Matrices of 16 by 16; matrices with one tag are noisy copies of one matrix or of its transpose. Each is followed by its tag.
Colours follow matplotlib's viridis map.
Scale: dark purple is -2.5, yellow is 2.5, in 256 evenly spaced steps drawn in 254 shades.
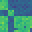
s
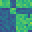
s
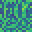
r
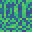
r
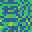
r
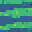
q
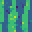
q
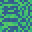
r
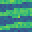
q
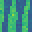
q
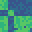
s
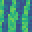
q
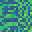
r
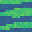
q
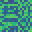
r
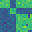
s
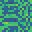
r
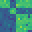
s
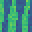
q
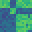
s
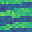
q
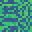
r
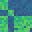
s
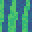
q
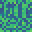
r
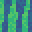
q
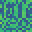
r
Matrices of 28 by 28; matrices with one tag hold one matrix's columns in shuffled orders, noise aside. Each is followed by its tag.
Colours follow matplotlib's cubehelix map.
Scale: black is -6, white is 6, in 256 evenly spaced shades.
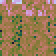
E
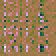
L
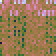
E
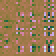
L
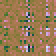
L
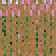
E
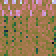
E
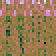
E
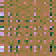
L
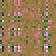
L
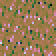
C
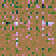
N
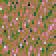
C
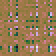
L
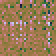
N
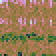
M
